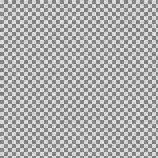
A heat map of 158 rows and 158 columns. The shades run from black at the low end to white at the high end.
Odd rows or columns: none. Histogram: two levels. Slope: none. Mirror symmetry: none. Average level on the scale: 70%. Grain: checkered.
